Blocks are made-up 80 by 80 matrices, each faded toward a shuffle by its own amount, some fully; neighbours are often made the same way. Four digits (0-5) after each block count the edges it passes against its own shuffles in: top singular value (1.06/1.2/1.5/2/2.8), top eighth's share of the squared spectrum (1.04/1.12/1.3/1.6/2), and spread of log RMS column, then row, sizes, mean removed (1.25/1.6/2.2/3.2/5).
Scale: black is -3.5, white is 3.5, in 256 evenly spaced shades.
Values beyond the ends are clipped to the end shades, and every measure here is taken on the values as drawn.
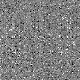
3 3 2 1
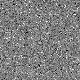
3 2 0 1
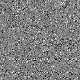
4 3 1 2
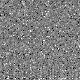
3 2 0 1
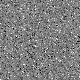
0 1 0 0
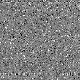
3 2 0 1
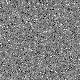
0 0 0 0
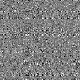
4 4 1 3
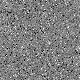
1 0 0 0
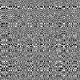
5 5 3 4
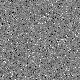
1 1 0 0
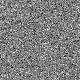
0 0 0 0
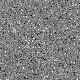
0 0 0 0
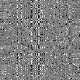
5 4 3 2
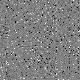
3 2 1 0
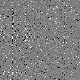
4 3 1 1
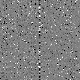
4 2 1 0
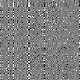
5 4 3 3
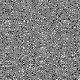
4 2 1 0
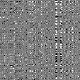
4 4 3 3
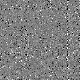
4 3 2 1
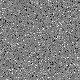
0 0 0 0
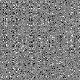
4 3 2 2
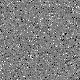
2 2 0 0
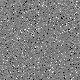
2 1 0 0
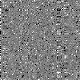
4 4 2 2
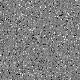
2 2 0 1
